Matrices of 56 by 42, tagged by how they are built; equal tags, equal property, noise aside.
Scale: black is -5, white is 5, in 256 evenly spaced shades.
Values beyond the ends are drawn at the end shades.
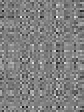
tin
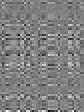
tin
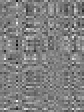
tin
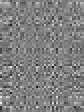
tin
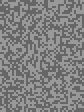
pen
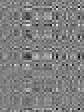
tin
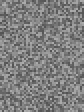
pen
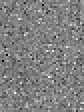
pen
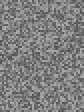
pen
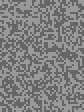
pen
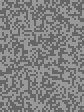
pen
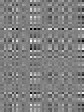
tin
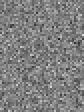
pen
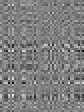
tin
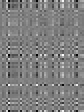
tin
